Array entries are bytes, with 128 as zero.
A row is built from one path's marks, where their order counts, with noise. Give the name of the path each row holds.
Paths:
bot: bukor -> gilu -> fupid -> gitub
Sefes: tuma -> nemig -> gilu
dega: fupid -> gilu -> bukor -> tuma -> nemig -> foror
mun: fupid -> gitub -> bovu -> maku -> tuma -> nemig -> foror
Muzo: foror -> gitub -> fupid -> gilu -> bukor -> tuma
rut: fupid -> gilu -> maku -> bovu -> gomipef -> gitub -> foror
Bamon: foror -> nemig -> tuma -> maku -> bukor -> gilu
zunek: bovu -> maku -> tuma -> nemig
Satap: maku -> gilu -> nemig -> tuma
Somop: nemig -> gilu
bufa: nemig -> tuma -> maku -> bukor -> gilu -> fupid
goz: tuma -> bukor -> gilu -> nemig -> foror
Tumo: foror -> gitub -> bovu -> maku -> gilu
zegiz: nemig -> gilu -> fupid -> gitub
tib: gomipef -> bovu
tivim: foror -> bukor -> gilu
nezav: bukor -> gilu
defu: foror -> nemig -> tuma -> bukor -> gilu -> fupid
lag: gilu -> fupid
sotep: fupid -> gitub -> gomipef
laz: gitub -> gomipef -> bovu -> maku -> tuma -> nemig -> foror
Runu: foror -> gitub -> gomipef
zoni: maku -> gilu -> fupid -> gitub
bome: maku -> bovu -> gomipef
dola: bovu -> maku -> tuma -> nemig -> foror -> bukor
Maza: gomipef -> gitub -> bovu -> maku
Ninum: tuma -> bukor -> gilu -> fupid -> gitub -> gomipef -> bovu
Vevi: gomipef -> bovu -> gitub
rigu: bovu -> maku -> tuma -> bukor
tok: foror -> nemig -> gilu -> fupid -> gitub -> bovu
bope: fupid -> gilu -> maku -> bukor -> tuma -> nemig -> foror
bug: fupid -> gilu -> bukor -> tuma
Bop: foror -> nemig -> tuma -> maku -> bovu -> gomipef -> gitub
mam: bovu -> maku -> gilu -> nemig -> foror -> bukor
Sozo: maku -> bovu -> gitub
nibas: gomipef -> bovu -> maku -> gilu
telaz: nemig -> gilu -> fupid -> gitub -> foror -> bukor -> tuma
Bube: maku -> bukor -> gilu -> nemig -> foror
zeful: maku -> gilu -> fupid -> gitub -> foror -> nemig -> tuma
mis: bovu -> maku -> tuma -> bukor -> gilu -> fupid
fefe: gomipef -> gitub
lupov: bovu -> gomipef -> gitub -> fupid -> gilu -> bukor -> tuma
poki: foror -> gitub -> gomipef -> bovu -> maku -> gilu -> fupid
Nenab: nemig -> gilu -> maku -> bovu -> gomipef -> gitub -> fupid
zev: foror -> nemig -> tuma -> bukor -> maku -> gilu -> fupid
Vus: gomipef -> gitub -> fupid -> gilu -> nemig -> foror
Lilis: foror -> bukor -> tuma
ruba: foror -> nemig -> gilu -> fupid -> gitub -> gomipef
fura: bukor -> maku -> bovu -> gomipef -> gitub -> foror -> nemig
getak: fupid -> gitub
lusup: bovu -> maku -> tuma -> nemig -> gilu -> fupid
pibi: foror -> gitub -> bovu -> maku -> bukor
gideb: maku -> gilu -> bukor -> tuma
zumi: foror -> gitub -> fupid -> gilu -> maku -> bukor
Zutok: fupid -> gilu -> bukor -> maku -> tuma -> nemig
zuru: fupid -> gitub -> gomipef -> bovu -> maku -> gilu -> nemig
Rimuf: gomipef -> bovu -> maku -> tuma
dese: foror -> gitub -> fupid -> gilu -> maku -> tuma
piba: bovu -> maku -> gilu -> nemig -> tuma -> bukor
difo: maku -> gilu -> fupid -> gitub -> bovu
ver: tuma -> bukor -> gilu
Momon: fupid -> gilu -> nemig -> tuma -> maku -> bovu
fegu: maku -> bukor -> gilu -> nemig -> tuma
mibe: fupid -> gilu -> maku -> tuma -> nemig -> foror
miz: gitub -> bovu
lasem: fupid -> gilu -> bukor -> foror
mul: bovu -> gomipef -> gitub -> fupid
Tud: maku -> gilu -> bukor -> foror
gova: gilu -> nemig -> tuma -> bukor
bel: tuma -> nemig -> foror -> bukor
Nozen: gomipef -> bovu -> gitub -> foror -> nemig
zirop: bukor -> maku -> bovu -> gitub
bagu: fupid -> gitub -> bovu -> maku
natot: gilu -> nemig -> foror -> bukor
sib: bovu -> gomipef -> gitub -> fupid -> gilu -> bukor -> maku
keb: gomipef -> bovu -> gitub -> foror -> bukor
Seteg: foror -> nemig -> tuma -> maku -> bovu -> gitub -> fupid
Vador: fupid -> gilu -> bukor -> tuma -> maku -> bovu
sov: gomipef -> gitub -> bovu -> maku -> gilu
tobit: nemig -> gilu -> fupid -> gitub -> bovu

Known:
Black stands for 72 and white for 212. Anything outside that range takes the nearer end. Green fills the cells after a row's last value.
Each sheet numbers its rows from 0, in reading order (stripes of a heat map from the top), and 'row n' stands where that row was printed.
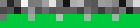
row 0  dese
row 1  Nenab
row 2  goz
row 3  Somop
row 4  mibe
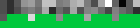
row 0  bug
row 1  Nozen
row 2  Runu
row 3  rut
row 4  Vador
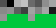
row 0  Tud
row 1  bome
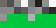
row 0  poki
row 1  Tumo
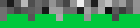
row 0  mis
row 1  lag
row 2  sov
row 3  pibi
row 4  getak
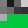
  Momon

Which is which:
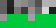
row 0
gova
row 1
keb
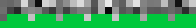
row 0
zoni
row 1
Bube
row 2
ruba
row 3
Bop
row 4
zuru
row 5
tobit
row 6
zev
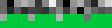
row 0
fegu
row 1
zeful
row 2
piba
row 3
zumi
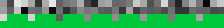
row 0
fura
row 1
laz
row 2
bot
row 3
tivim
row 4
Ninum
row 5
Seteg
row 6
bufa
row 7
bope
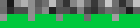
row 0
Zutok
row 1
Sozo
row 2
defu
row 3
Muzo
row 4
lusup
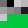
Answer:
mam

